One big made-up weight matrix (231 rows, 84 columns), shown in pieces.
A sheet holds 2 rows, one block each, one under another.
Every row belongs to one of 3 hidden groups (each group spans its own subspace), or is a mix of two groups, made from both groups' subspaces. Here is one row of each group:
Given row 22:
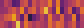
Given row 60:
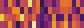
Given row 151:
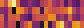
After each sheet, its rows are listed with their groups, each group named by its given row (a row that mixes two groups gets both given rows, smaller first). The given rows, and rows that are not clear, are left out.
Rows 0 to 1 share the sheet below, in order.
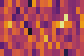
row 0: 22
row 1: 60
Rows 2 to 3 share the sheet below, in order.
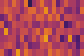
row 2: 60
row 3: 22
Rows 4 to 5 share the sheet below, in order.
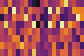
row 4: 151
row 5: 60
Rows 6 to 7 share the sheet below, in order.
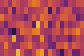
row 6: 151
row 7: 151
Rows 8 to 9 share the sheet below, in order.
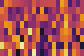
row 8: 22
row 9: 60
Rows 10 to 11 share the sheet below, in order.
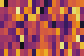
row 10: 22
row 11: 60
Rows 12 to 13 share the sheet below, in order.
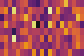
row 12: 151
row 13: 151
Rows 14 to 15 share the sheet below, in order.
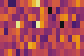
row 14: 151
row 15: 22
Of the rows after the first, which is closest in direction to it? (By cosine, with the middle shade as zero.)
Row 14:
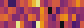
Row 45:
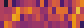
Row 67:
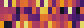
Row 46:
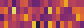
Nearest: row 67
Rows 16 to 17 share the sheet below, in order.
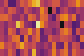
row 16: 151
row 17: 60
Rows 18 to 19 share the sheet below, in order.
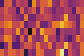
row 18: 22
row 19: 22 and 60
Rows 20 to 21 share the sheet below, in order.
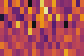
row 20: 60
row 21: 60
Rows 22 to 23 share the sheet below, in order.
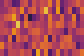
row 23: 151
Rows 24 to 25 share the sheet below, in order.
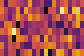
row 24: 22
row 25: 151
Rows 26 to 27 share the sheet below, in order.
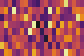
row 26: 151
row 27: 60
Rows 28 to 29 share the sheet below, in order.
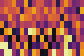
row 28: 60
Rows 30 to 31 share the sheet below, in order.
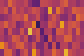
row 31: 60
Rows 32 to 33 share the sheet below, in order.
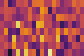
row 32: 60 and 151
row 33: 22 and 151
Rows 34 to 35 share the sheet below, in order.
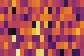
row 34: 151
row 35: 151
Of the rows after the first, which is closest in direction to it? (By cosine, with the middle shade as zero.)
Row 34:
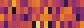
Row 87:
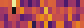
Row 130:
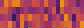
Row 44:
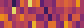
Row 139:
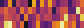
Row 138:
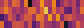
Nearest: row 87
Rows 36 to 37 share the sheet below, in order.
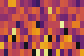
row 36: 151
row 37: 151
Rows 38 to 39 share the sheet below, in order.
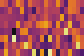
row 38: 22 and 60
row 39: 151
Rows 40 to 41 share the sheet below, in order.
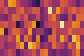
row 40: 151
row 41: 22
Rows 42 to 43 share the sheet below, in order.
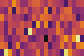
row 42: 151
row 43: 22 and 60
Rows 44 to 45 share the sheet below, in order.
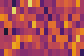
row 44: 60 and 151
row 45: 22
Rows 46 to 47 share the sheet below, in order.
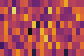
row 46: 151
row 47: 60
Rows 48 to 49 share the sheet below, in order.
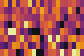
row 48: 22
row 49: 151
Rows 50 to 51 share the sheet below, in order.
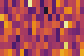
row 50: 60
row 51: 22
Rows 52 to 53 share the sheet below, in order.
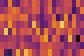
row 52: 22 and 60
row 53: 22
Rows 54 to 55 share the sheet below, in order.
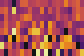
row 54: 151
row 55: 151
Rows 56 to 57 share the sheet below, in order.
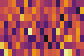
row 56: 60
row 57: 60
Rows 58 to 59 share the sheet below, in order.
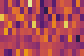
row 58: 60
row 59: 22
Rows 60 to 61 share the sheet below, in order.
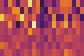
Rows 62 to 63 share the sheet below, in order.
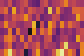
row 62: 151
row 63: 22
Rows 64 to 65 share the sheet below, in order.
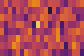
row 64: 151
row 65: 22
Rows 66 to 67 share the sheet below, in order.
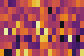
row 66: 151
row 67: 22
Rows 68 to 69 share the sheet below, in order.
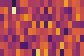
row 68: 151
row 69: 60 and 151
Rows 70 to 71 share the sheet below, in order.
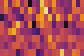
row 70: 60
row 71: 151
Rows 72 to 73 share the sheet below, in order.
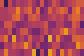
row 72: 22
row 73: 151
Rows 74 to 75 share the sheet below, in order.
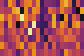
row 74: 60
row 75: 22 and 60
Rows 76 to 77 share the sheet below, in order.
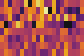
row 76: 60 and 151
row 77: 22
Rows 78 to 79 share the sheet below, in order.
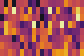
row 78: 22 and 151
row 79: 22 and 151
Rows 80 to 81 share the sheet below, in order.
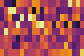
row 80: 22 and 151
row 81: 22
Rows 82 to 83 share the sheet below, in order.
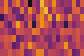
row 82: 60
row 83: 22 and 151
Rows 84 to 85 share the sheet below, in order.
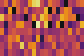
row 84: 151
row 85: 22 and 60
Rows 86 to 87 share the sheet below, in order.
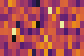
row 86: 151
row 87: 60 and 151
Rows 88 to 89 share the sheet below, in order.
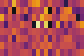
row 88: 151
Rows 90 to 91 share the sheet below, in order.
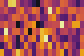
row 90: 151
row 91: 22 and 60
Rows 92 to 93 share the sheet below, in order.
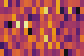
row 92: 22
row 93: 60
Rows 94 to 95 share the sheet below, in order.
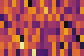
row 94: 60
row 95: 60
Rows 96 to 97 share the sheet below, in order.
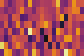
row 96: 22 and 60
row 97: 60
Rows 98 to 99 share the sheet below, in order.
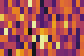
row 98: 60
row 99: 22 and 60
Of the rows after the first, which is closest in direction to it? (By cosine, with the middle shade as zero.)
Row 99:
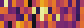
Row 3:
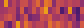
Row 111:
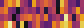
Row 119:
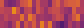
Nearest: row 3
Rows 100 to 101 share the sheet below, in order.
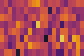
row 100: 151
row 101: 22
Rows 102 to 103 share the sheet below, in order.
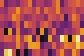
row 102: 22
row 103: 22
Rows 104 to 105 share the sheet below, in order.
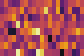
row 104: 22
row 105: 151
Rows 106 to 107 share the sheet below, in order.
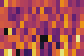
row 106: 22
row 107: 22 and 60
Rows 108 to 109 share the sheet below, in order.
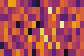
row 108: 151
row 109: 60
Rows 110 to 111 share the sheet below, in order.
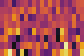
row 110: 22
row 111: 22
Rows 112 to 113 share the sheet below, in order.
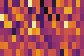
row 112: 60
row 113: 60 and 151
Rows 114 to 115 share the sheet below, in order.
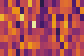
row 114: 60
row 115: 22 and 60
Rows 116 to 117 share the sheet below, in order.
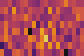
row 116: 151
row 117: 60
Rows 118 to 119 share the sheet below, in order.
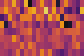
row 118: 60
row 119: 22 and 151
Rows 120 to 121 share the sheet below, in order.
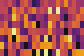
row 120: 22 and 151
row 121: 151
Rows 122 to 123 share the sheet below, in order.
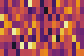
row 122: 60
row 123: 22
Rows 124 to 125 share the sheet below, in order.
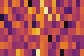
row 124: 60
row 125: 151
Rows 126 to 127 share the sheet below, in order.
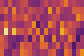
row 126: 151
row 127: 22
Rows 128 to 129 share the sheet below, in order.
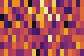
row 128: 60
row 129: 151
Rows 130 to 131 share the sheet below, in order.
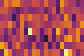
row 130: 22
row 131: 60
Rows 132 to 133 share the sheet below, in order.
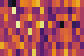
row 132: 151
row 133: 60
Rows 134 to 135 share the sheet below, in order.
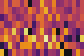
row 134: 60
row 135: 60
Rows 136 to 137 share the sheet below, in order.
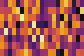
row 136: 60
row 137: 22
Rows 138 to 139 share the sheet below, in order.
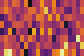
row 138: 60
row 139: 22
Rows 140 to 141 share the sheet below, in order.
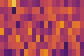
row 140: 151
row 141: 22
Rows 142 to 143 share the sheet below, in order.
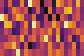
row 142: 60
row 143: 22
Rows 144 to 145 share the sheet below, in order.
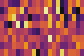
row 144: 22
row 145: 151
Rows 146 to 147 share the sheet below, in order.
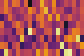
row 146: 60
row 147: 60
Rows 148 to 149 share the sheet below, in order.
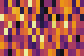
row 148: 60
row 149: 22
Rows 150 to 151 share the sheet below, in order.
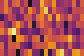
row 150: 60
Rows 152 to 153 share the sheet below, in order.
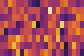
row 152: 151
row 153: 22
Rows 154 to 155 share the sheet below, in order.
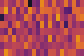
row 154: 60 and 151
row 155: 22 and 151
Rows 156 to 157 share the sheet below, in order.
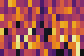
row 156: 60 and 151
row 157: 22
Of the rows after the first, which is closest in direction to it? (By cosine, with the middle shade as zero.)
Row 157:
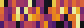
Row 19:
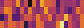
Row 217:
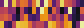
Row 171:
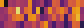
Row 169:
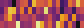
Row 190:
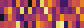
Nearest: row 171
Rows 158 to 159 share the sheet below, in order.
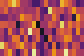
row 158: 22 and 151
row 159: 60
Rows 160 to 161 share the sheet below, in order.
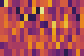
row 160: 22
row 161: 22 and 60
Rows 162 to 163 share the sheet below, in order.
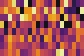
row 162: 60
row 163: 22
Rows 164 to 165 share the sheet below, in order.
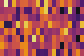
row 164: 22
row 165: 22 and 60
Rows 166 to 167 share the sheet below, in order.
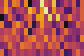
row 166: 60
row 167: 60
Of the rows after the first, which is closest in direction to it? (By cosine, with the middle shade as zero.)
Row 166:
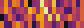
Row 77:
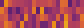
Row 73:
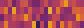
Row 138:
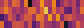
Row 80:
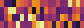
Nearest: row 138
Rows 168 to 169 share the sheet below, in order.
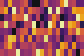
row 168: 151
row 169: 22 and 151
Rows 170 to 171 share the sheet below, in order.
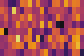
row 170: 22 and 151
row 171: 22
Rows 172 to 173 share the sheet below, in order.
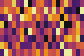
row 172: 60
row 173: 60
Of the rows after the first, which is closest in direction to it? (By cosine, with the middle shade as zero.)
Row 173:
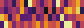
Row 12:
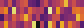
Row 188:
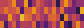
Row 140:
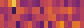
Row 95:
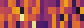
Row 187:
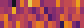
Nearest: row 187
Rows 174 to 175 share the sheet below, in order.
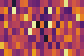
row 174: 151
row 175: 60
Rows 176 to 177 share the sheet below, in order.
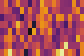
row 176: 60
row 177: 22
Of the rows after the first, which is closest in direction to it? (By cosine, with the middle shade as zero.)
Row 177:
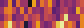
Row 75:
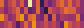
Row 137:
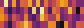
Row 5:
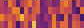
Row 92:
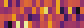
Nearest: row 5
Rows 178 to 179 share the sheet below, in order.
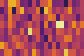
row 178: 22 and 151
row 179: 60
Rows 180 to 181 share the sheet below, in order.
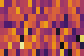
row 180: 22
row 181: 60
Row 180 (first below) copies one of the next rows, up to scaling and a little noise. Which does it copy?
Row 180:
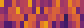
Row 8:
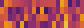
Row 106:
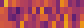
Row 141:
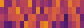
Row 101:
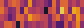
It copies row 141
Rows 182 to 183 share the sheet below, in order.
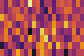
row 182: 60
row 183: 60
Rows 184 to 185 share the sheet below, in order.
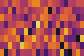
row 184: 151
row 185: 60
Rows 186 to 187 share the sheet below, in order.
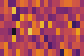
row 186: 22 and 151
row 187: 60 and 151
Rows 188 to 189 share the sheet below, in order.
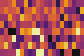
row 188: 60
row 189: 151
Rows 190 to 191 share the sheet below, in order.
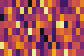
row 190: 22 and 60
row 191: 60
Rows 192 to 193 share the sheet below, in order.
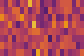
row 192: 60
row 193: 151
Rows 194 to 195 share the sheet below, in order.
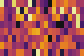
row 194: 22
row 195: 151
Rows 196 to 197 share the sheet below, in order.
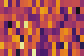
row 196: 22
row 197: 60
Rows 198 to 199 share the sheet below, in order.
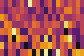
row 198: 60
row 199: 151
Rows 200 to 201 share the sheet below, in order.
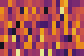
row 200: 22 and 60
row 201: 60 and 151
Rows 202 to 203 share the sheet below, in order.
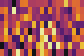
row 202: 151
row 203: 60
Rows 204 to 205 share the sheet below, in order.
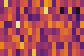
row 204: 22
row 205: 60
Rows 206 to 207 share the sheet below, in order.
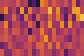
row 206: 60 and 151
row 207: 60
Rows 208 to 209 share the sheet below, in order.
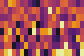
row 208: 151
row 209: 22
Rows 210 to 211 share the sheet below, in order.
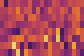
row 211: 22
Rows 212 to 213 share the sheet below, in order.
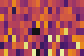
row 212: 151
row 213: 151
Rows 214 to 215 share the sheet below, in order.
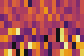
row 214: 60
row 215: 22
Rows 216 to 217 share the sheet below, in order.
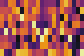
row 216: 60
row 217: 22
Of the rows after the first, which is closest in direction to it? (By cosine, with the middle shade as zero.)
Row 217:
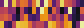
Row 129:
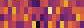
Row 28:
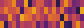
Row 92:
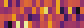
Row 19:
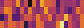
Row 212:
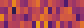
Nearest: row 92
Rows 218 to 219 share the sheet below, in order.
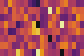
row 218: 151
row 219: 151
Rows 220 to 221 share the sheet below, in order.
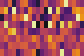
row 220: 151
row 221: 60 and 151
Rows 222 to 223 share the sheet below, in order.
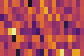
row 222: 60
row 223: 151
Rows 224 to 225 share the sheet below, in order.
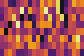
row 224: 22 and 60
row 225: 22
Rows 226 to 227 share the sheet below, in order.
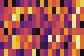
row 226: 22
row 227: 22 and 151
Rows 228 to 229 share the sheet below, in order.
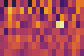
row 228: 22
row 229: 22
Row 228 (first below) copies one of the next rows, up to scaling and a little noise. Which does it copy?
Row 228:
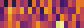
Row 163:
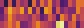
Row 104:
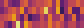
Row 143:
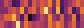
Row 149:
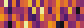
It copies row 163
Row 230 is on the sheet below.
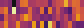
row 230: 151
